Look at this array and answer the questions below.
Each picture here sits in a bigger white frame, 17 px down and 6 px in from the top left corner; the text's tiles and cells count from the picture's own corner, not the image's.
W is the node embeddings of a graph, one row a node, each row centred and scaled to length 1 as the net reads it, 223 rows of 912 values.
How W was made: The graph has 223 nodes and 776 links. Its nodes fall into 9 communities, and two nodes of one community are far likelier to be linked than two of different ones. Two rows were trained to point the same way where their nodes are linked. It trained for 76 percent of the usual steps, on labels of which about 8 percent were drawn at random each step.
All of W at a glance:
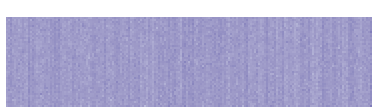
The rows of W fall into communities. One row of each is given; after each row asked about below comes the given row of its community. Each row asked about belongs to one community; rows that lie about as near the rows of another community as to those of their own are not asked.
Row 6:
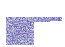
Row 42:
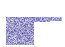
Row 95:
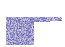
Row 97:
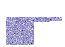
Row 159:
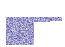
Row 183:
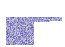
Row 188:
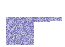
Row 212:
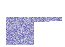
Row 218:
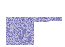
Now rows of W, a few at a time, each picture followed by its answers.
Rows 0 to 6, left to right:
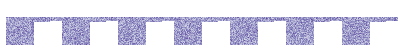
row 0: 218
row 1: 188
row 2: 97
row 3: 95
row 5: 188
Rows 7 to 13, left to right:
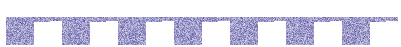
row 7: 212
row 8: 188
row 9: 212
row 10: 183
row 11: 97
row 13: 6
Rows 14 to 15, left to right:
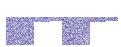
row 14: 159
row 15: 95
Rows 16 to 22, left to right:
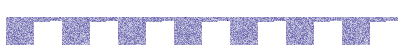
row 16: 95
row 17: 95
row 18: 183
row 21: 188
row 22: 95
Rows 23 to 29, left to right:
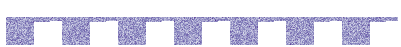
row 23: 95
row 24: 188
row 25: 183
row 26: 218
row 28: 159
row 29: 212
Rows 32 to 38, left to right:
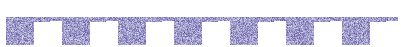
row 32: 97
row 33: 212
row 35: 42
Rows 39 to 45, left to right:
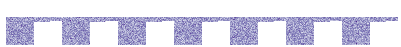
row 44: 188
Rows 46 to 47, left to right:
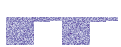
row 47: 212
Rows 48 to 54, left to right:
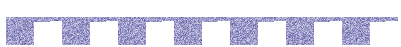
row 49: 6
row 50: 159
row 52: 159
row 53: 183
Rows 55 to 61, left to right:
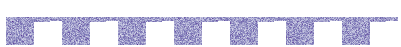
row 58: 6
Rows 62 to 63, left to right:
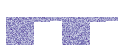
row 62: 6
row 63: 159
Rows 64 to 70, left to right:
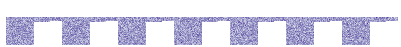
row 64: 6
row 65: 6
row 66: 159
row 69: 218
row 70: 159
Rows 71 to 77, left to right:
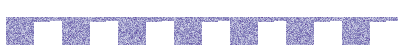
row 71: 188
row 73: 218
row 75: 218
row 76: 42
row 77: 188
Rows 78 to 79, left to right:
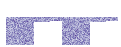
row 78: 97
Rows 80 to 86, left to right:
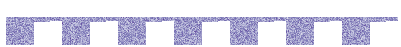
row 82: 42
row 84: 6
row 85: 6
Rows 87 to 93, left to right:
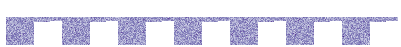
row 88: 42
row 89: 188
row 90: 42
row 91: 218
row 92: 183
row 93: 212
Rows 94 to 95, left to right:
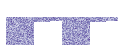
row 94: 42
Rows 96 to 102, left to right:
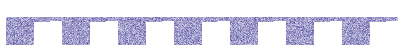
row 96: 95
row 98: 188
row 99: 218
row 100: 183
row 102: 95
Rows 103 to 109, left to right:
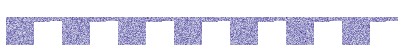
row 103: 212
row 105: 95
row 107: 183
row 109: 97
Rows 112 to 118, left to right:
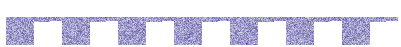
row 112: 212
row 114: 218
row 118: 159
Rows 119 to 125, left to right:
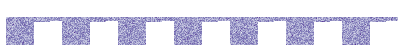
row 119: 218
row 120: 183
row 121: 6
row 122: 42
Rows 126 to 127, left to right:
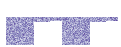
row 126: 188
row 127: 95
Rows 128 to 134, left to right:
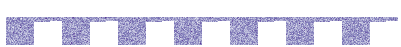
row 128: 212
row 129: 212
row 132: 188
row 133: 95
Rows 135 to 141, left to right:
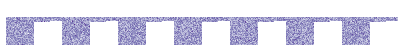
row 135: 212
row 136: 218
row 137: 218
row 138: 212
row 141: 6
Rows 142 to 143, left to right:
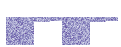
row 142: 42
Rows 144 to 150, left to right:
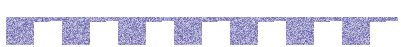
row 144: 6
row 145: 95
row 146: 42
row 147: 6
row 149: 212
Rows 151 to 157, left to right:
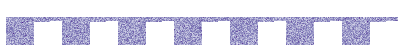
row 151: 188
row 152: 183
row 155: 188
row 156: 6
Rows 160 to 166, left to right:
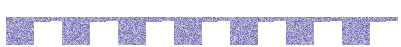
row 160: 95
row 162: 188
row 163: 42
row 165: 97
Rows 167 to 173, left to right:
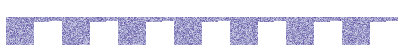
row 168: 95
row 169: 6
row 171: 95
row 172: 188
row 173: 6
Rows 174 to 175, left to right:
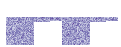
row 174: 188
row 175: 212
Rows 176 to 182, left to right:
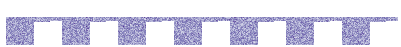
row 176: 188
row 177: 183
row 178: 6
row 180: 95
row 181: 188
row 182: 183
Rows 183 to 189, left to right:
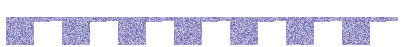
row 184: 97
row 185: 183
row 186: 159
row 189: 159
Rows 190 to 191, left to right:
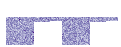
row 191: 188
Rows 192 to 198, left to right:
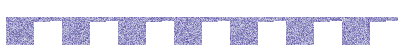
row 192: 42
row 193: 218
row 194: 97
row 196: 159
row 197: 97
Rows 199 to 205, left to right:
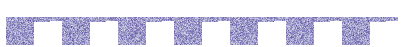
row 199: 183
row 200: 95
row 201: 218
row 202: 183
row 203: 188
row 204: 188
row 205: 42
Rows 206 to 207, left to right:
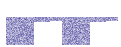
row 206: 42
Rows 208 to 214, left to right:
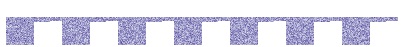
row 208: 212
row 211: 212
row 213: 95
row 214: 95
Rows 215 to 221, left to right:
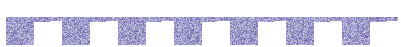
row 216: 183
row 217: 212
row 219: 95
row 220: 95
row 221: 183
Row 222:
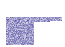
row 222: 95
